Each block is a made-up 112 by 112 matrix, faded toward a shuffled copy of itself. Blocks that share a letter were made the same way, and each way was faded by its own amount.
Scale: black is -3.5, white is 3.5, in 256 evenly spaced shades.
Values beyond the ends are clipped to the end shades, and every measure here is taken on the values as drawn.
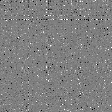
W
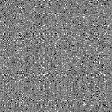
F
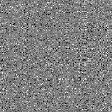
F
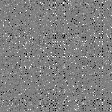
W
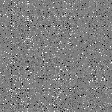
W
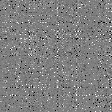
W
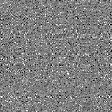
F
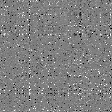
W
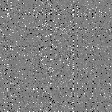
W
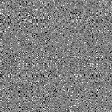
F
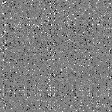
W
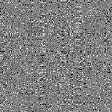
F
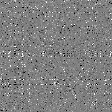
W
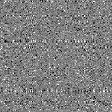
F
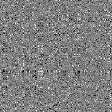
F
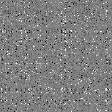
W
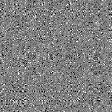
F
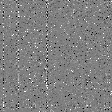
W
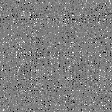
W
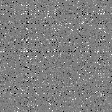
W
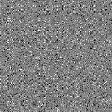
F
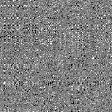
F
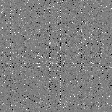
W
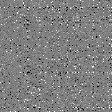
W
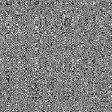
F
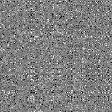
F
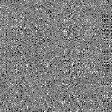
F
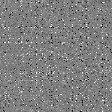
W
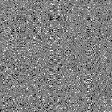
F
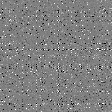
W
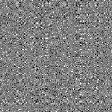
F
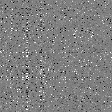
W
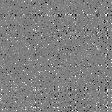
W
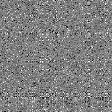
F
